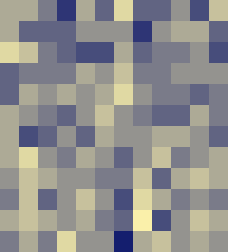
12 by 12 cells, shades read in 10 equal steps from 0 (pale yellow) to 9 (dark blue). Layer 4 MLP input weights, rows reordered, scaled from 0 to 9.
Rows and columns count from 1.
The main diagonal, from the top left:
3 6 5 5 4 2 4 4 6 5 2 4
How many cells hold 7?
7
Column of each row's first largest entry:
4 8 5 1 1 4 2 7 9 7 9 7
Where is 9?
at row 12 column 7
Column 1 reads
3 3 1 6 6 3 3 3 4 5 3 5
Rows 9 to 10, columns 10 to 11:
3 2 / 5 4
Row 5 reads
6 3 4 3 4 3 1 4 5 5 6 5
